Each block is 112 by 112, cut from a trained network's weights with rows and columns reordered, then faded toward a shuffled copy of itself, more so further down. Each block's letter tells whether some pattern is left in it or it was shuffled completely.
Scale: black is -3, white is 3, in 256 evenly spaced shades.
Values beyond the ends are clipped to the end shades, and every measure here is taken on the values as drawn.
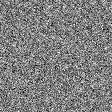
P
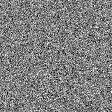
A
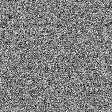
A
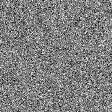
A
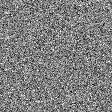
P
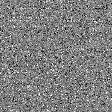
A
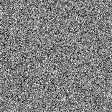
P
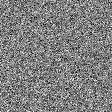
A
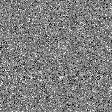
A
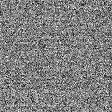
A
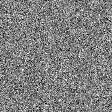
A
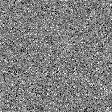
A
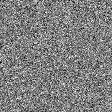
P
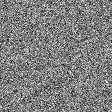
P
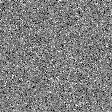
P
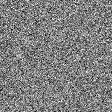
P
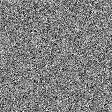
P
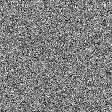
P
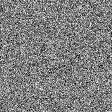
P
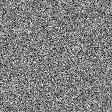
P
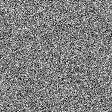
P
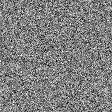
P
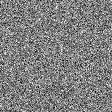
P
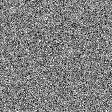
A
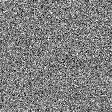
A
